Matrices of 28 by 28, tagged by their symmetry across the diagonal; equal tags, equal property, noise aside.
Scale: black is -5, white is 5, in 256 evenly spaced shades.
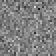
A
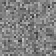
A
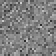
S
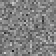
A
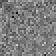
S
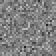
S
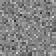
S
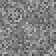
S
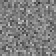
A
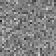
A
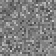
S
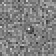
S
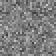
A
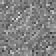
S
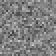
A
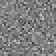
S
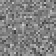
A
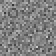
S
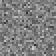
A
